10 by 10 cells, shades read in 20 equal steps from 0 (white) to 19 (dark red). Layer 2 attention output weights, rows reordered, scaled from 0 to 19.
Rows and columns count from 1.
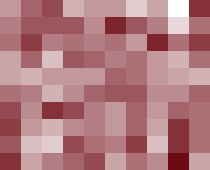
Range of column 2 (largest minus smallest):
10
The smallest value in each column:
7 5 4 6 8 7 4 5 0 6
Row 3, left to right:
11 15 10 11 10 11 8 17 11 15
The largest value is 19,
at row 10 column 9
